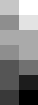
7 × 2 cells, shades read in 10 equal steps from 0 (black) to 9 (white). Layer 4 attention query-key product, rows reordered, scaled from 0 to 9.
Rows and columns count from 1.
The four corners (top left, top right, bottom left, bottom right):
7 9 2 0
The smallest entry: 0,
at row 7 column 2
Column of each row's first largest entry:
2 2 1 2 2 1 1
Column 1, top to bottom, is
7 5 6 5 3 3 2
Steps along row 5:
up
